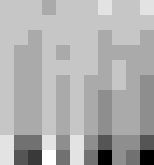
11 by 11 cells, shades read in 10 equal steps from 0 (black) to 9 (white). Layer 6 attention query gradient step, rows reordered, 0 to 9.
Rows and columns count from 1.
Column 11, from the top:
8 7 6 6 6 5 5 5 5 3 0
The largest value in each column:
8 7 7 9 7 8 7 8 7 7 8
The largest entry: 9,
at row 11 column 4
